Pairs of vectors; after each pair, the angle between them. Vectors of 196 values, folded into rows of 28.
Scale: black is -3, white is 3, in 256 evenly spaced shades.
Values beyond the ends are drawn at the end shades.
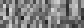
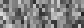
partly aligned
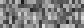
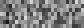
partly aligned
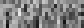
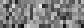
orthogonal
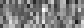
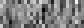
nearly opposite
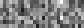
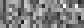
partly aligned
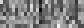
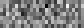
orthogonal
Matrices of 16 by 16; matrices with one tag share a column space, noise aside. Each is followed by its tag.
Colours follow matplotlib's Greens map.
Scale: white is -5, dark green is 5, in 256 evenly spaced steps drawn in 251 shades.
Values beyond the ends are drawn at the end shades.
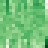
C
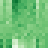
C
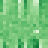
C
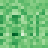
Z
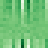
C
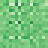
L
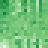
C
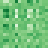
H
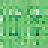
Z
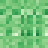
Z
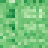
H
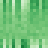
C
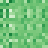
H
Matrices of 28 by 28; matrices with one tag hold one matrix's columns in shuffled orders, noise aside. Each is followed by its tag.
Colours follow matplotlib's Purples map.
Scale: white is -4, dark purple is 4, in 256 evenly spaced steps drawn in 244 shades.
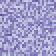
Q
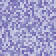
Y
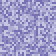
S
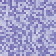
S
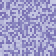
Q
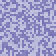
Q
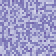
Y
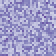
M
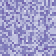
S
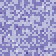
S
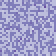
Y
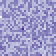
M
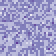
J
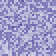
J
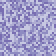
S
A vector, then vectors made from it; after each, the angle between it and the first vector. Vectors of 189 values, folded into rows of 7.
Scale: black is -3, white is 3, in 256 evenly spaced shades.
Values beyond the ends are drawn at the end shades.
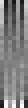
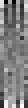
nearly parallel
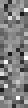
orthogonal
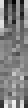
nearly parallel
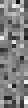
partly opposed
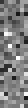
orthogonal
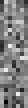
partly opposed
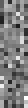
partly opposed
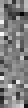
partly aligned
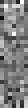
partly opposed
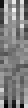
nearly opposite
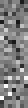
orthogonal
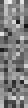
partly opposed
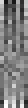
nearly parallel
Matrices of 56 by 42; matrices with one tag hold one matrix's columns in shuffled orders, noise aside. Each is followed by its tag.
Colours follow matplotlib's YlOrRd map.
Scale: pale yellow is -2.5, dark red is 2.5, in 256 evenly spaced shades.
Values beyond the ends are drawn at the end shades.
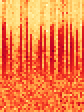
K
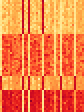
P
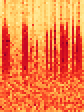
K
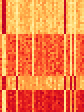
P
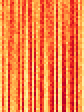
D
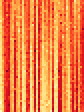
D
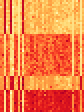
P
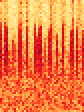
K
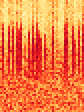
K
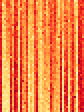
D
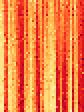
D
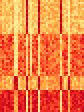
P
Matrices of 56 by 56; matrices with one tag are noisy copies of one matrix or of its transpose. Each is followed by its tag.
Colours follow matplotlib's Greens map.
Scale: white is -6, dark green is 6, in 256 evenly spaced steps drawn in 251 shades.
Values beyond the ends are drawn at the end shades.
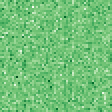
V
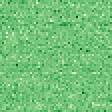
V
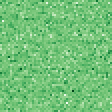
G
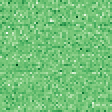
V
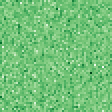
G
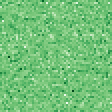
G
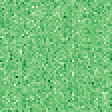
V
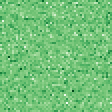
G
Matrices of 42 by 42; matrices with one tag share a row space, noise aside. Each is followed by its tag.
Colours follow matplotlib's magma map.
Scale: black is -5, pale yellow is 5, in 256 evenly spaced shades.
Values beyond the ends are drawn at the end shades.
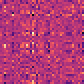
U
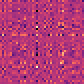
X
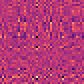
X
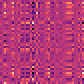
U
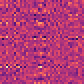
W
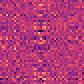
W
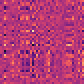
U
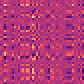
U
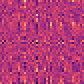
X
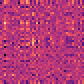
U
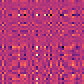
X
